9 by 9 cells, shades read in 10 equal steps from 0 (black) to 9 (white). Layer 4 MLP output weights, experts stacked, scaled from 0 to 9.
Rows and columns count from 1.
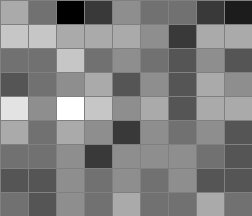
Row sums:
28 51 39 40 55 40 37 35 40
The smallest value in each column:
3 3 0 2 2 4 2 2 1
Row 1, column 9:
1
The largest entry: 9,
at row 5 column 3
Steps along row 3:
same up down up down down up down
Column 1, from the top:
6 7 4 3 8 6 4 3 4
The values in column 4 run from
2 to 7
